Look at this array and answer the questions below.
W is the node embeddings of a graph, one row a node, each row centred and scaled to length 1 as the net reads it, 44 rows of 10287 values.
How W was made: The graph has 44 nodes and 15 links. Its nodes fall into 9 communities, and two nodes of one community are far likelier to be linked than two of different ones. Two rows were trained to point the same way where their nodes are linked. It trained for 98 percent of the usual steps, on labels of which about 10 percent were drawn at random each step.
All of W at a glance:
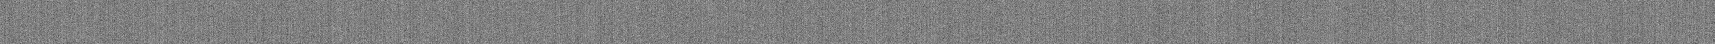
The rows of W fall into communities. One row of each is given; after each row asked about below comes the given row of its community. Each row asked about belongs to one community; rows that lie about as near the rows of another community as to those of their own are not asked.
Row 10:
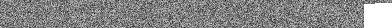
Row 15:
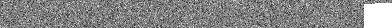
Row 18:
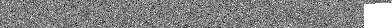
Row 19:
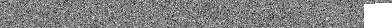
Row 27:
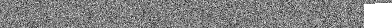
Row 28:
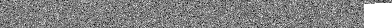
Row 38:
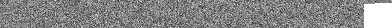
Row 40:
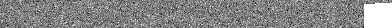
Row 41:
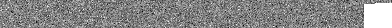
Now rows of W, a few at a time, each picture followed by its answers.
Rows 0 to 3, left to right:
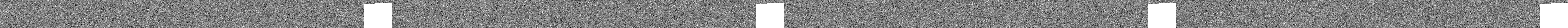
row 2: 28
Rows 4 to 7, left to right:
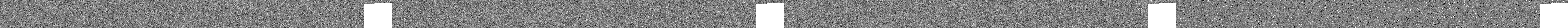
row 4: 15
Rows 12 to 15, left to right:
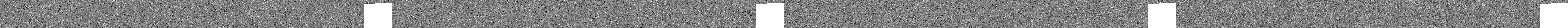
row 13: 41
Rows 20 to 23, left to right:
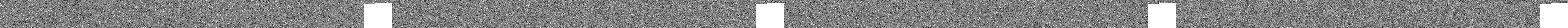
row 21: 19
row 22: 18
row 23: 38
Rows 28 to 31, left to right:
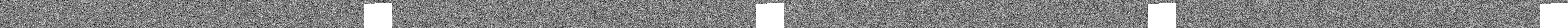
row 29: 27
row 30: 41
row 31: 38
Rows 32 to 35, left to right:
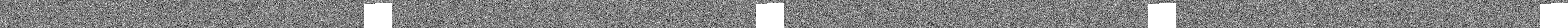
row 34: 18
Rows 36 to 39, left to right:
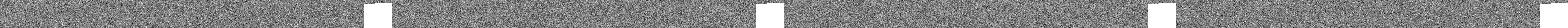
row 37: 10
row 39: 40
